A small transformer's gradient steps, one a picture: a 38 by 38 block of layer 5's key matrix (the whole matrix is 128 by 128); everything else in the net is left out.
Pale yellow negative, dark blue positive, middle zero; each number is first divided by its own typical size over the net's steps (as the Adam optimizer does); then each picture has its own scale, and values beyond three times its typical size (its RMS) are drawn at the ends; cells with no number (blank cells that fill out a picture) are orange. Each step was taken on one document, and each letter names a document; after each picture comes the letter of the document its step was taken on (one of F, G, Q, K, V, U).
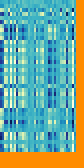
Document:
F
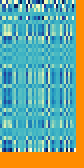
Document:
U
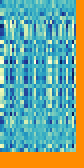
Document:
F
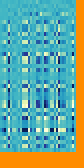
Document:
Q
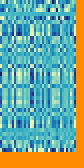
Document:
U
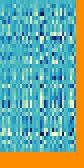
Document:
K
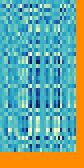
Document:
Q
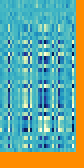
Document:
Q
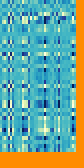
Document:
Q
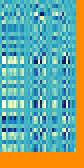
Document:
K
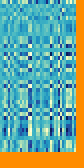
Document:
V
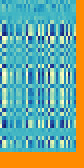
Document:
U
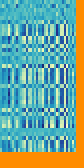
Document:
U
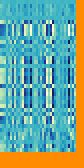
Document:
F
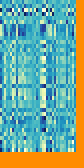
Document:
F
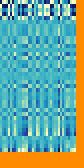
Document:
V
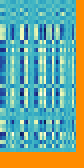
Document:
F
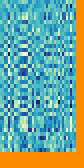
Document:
V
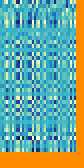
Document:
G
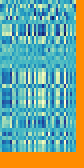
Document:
U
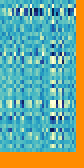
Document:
K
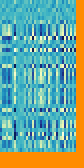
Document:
U
